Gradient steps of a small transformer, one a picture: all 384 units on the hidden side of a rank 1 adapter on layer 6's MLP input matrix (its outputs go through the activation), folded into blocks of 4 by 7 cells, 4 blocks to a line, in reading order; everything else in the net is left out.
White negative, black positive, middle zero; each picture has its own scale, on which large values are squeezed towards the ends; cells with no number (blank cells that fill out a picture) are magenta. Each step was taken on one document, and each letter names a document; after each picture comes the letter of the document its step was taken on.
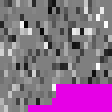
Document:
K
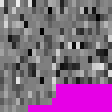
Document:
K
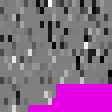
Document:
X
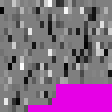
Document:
X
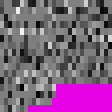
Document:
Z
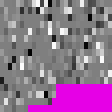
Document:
X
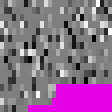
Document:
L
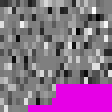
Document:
K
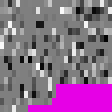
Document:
L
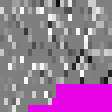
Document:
X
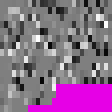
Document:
K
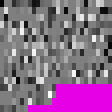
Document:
Z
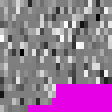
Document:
Z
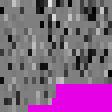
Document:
X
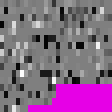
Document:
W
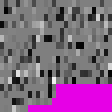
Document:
W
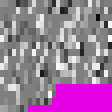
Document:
Z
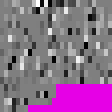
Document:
X
